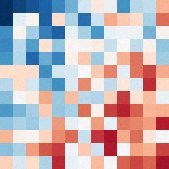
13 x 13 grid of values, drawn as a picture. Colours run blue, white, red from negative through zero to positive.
Slope: up to the bottom right. Mirror symmetry: none. Stripes: none. Ninth with the highest average: bottom right. Ninth with the lowest average: top left.
